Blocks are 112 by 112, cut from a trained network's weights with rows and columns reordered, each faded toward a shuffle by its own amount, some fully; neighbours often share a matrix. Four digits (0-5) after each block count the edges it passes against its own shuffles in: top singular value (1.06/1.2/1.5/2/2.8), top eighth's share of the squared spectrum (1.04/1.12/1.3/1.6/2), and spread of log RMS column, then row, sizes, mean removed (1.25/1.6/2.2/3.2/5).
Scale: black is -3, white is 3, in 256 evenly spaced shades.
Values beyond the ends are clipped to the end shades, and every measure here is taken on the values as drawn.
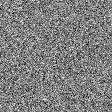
0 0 0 0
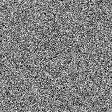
1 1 0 0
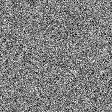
0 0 0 0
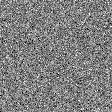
0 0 0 0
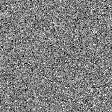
2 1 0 0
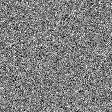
0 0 0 0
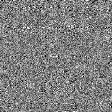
3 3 1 2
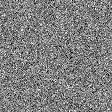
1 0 0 0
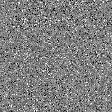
3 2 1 1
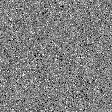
1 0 0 0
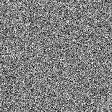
0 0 0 0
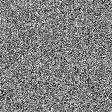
1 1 0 0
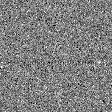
2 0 0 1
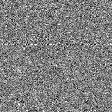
3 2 0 2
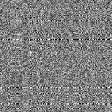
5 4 2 3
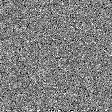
2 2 0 1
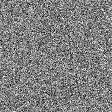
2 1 0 0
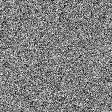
1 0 0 0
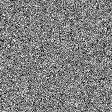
1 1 0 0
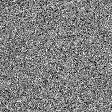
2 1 0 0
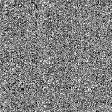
3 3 1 2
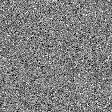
1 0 0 0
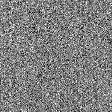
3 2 0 1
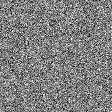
1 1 0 0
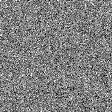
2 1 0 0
